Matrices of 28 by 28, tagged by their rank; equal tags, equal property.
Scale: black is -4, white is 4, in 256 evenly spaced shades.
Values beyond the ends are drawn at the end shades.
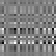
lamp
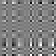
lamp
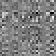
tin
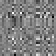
tin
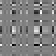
lamp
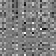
tin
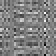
tin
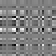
lamp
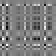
lamp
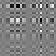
lamp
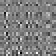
tin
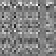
tin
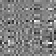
tin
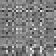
tin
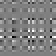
lamp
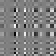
lamp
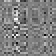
tin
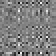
tin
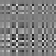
lamp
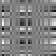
lamp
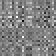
tin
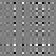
lamp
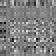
tin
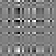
lamp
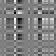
lamp
